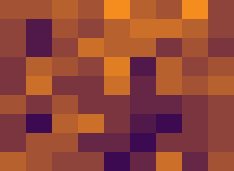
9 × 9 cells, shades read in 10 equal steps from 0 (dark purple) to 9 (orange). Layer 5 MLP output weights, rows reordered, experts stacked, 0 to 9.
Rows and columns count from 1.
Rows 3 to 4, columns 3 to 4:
4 7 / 5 4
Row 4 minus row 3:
-1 5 1 -3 2 -5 3 -1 2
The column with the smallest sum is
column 6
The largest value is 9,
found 2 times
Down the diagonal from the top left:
5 1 4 4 7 2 0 3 5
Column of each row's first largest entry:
5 6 4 5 2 1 4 2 7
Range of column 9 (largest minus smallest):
3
